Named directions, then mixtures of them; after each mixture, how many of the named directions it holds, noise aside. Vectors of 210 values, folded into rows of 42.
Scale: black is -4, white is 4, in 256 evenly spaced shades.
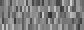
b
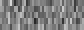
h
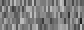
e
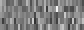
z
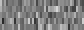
three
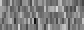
three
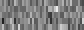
three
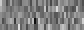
two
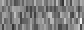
two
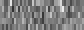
three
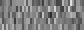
one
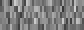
one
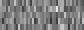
two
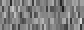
two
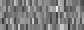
two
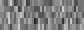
one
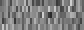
one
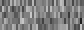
one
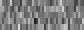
three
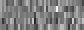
one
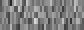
one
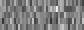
two
